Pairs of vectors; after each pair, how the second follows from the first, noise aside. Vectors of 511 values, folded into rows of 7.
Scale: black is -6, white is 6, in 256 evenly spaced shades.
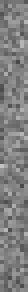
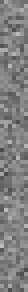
shuffled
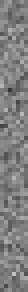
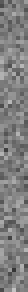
shuffled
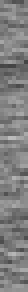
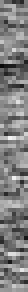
scaled up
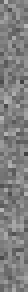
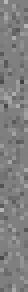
partly zeroed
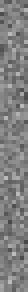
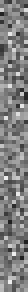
scaled up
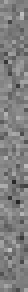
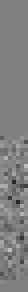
partly zeroed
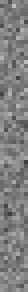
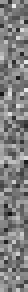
scaled up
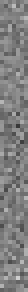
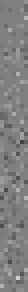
partly zeroed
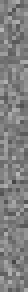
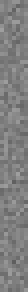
shrunk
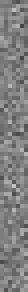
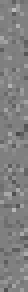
partly zeroed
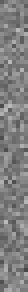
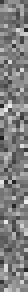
scaled up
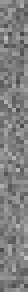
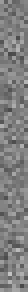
shuffled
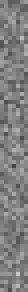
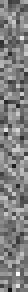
scaled up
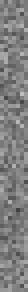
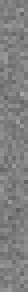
shrunk
